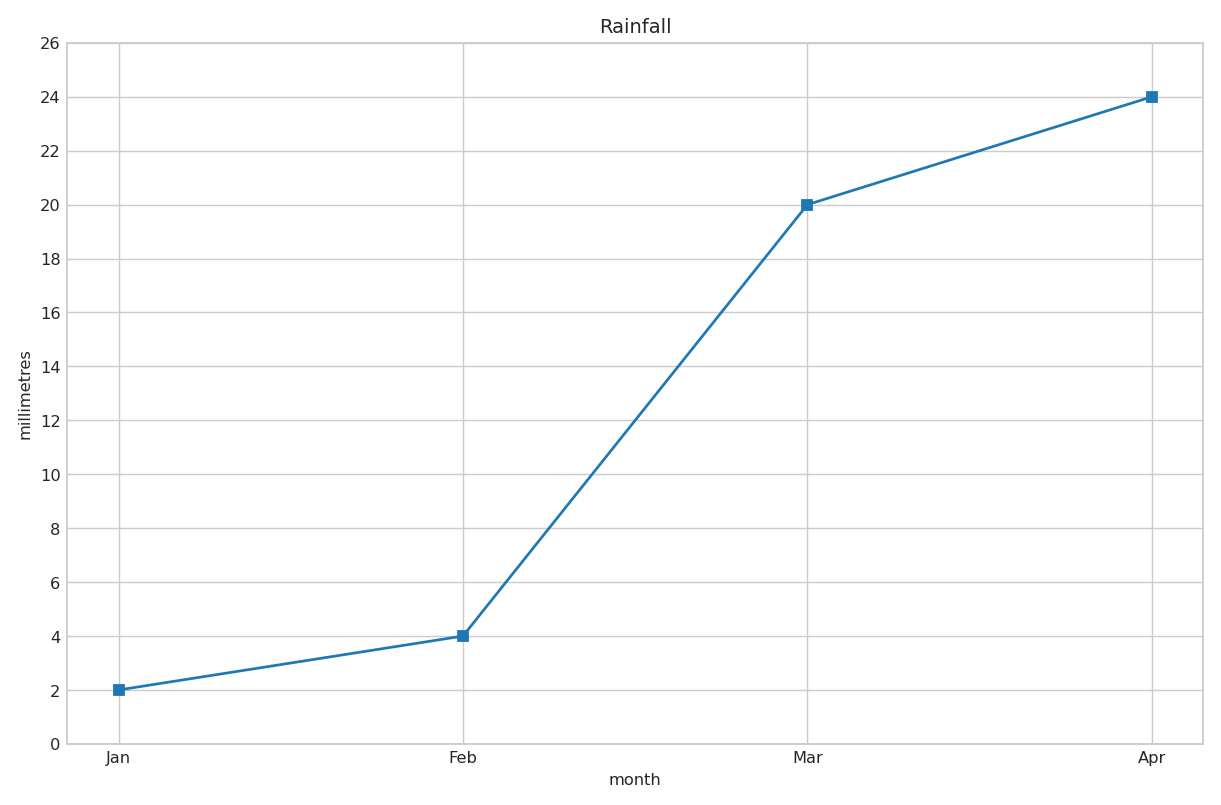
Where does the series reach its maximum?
Apr
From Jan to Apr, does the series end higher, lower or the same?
higher
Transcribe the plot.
Title: Rainfall
x-axis: month, ticks Jan Feb Mar Apr
y-axis: millimetres, ticks 0 2 4 6 8 10 12 14 16 18 20 22 24 26
Values:
2 4 20 24
